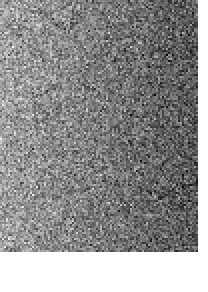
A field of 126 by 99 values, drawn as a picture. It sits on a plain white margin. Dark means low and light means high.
Grain: fine. Stripes: none. Slope: up to the left. Histogram: bell-shaped.
